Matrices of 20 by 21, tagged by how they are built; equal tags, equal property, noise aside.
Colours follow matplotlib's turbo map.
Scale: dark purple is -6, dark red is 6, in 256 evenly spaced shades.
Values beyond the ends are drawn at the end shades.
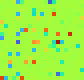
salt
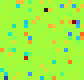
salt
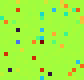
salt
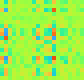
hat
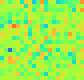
hat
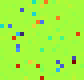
salt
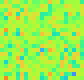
hat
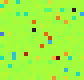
salt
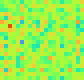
hat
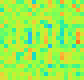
hat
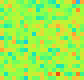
hat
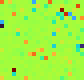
salt
